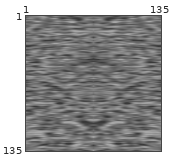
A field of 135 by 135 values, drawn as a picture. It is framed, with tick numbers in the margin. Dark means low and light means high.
Streaks run across, left to right. The left and right halves mirror each other. The histogram is bell-shaped. There is no overall slope.
